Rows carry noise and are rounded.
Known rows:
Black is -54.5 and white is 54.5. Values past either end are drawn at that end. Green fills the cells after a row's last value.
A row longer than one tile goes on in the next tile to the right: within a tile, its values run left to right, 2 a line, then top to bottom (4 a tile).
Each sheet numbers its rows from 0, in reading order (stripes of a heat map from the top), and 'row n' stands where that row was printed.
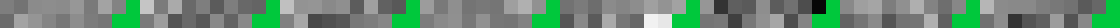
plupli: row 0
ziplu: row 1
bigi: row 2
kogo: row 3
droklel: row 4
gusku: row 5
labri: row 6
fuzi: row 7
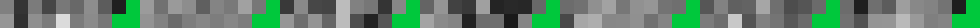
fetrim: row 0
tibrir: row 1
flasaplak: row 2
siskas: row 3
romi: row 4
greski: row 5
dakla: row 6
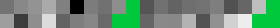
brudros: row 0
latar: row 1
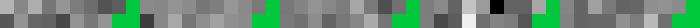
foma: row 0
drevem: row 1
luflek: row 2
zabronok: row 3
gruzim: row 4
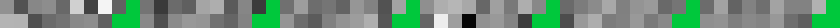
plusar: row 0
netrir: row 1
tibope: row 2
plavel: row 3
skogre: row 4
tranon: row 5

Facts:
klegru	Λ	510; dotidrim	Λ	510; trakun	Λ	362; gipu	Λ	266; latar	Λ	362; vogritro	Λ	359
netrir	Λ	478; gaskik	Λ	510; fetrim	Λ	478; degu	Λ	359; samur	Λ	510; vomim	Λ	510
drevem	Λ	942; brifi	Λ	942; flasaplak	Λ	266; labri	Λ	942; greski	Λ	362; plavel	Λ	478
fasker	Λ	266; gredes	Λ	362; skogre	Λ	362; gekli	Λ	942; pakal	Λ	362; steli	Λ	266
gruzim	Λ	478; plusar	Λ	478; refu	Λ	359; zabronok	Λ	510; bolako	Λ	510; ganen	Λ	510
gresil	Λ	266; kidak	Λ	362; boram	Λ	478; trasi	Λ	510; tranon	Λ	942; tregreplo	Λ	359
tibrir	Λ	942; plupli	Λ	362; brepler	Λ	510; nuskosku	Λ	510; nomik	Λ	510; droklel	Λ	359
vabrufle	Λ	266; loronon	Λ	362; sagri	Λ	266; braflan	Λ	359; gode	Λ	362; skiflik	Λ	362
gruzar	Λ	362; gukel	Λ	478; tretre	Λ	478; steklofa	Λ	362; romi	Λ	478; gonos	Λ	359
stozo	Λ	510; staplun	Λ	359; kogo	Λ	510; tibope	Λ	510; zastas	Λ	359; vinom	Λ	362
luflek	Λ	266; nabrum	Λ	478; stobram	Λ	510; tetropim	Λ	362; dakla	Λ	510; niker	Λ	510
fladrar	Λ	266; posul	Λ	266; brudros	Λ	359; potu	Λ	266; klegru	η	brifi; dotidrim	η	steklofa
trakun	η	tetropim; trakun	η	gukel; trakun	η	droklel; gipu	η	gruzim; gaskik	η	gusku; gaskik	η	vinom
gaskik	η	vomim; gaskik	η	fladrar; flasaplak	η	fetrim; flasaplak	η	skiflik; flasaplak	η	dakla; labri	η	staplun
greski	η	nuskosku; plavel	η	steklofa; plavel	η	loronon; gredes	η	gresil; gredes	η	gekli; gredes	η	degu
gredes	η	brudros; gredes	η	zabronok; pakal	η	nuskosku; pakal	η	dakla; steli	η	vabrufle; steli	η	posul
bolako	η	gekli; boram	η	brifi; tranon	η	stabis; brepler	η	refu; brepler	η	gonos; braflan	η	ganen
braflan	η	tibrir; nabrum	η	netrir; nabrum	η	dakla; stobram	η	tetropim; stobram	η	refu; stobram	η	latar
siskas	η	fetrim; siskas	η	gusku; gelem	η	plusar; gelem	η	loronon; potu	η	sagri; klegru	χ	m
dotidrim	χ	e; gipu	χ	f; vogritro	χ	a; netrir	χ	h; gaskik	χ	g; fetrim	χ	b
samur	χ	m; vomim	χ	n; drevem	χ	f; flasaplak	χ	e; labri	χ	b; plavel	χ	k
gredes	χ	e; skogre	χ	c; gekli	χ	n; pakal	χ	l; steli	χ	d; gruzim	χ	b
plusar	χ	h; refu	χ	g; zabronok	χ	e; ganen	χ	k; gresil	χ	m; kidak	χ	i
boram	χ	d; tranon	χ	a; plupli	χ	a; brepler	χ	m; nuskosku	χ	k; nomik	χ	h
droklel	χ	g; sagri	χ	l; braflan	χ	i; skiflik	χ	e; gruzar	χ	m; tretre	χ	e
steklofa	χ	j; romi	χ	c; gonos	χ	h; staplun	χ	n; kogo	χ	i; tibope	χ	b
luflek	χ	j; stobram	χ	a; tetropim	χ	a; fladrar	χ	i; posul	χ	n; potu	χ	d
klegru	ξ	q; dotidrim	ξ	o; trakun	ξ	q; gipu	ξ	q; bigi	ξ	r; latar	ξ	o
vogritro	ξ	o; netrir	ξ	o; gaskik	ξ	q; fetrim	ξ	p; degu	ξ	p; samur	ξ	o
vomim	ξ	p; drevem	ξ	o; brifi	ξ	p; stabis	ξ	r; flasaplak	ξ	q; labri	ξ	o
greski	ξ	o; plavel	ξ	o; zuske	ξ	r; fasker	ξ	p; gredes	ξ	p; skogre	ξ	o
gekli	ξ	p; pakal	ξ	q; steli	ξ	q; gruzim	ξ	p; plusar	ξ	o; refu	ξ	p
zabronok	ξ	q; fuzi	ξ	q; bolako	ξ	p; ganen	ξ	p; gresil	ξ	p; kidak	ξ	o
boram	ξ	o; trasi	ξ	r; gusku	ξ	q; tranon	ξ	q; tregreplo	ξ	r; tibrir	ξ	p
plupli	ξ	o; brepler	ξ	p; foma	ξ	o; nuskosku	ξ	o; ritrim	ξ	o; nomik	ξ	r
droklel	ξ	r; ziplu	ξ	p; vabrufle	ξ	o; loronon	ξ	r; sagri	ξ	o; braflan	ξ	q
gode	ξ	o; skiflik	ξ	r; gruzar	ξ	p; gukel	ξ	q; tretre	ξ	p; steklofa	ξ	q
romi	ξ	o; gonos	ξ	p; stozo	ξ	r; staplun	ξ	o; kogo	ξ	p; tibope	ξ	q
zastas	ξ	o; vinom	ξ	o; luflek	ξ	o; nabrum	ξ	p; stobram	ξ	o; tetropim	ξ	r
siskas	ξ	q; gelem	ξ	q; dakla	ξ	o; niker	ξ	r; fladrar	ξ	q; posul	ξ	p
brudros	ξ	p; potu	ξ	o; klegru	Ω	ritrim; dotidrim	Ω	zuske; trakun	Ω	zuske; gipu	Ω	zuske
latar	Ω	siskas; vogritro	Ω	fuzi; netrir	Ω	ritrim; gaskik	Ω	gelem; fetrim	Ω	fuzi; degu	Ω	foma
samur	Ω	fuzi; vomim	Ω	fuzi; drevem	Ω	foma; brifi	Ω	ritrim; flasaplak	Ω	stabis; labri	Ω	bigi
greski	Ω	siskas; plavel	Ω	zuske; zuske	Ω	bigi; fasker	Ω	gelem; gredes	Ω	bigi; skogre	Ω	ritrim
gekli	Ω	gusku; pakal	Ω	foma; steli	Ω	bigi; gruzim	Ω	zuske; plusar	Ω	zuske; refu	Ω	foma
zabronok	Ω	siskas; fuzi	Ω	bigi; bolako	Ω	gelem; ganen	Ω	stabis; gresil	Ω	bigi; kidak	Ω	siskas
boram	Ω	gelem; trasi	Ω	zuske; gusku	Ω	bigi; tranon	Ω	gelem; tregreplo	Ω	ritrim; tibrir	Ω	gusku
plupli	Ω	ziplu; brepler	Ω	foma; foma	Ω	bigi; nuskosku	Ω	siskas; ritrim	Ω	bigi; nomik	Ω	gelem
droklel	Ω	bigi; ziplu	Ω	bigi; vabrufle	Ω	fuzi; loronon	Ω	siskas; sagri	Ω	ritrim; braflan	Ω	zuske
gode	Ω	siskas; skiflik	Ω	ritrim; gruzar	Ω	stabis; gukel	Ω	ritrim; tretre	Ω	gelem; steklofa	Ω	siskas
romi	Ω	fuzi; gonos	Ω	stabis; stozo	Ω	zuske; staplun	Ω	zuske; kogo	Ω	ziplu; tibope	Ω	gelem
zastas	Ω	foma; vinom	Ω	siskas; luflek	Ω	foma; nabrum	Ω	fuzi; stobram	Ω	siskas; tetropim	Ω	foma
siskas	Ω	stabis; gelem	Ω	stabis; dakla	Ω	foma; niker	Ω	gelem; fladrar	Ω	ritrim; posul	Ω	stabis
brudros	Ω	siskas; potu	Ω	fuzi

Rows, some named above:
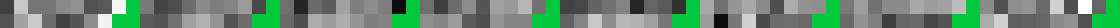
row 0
stobram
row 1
fladrar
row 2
dakla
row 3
staplun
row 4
nuskosku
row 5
gresil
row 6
braflan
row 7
plusar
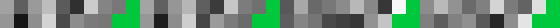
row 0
gekli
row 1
gekli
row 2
trakun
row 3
brepler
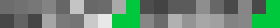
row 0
gukel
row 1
vinom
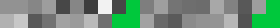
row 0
loronon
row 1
tibope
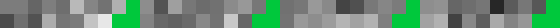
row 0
gukel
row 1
gruzim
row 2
ganen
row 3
stabis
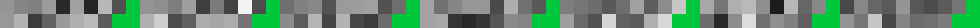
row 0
steklofa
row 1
loronon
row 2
nabrum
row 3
zuske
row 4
gonos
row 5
degu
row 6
greski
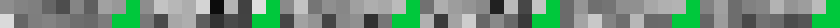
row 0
gruzar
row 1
gredes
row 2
steli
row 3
bolako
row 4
boram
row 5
braflan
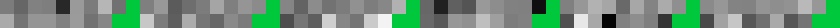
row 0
posul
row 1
nomik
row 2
refu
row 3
dakla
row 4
plavel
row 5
potu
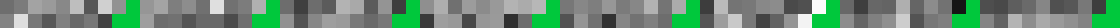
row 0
dotidrim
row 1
klegru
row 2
netrir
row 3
steli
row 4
gipu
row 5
stobram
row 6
skiflik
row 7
vinom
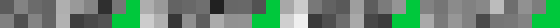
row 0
pakal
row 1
stabis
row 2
gelem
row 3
samur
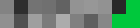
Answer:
vomim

